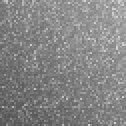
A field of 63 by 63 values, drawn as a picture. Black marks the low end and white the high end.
Grain: fine. Stripes: none. Slope: up to the top right. Ninth with the highest average: top right. Ninth with the lowest average: bottom left.
